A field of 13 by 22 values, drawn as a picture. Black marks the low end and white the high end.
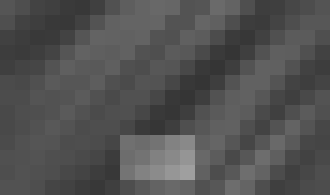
Roughest part: bottom middle. Histogram: skewed, a long tail of high values. Ninth with the highest average: bottom middle. Odd patch: higher, in the bottom middle. Average level on the scale: 30%.
